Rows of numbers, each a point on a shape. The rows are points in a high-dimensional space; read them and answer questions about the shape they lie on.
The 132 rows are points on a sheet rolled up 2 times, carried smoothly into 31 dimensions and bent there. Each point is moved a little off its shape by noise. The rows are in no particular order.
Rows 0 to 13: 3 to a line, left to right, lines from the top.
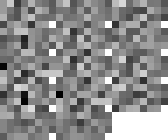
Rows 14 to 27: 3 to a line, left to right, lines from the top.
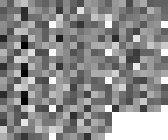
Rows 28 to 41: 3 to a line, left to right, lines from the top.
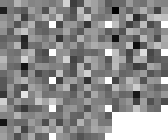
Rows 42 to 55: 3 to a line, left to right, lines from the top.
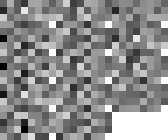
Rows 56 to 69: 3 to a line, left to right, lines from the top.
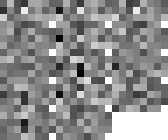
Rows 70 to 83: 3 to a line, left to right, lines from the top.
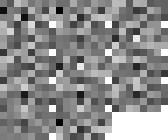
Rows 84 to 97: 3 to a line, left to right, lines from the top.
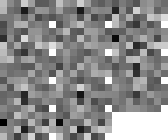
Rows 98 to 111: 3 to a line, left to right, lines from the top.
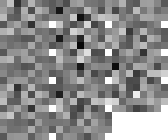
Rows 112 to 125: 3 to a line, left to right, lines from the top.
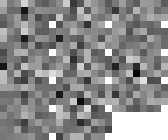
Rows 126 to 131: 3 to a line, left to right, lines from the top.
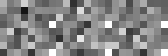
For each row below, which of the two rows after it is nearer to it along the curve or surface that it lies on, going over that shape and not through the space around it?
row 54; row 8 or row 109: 109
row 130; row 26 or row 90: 26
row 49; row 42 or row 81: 42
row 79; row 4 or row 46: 46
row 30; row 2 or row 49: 49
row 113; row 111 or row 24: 24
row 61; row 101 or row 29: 101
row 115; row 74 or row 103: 103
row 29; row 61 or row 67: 67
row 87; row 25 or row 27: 27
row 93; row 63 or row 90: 90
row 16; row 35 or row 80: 80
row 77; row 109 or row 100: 109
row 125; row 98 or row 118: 98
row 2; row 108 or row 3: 3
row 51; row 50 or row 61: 50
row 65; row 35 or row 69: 69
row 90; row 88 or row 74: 74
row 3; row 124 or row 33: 124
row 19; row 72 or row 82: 72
